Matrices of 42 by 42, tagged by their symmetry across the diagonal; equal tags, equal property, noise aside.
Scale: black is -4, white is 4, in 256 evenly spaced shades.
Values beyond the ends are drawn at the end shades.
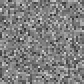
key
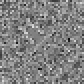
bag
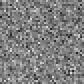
key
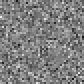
key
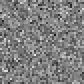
key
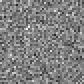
bag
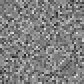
bag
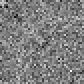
bag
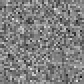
key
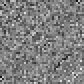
bag
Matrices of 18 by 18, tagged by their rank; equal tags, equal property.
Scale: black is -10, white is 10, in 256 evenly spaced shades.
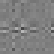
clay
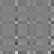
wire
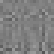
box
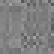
box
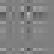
wire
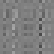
clay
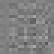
box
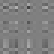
wire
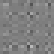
clay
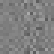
box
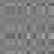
wire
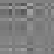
wire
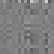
clay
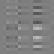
wire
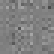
box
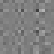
clay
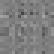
box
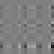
wire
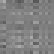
clay
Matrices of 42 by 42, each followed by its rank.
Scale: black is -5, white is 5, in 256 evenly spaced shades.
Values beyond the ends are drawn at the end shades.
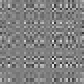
two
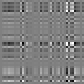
one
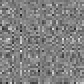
five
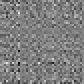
five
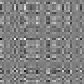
two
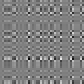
one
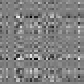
two
